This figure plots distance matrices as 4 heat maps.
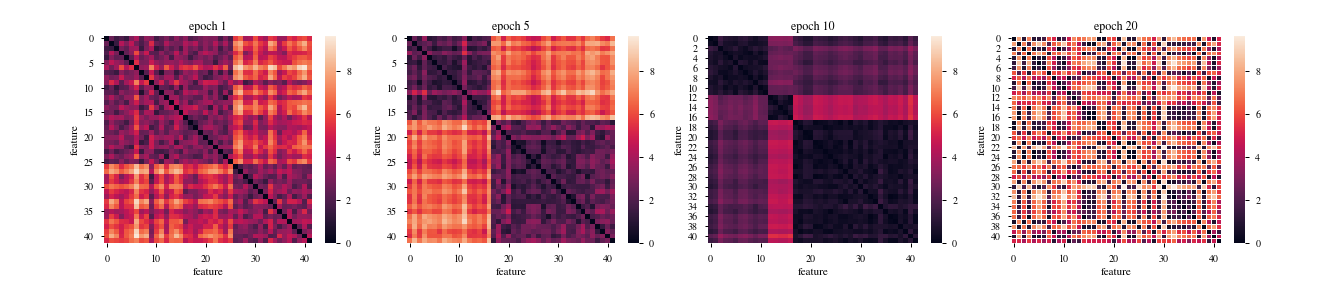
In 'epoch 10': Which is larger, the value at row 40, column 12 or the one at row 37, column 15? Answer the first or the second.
the first
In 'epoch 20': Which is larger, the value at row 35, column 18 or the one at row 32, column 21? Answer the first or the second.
the second
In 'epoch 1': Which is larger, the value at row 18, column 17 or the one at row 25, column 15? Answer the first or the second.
the second
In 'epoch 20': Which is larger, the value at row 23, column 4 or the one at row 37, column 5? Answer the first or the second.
the second
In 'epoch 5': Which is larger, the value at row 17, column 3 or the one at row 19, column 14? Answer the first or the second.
the first
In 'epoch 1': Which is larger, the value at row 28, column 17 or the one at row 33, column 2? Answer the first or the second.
the second
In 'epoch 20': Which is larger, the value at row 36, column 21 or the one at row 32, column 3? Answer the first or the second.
the first
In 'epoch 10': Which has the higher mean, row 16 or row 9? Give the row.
16
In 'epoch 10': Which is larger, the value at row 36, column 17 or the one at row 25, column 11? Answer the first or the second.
the second
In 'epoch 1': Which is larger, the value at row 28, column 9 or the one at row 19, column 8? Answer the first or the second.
the second
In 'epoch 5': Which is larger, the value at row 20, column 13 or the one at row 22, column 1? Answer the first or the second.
the second
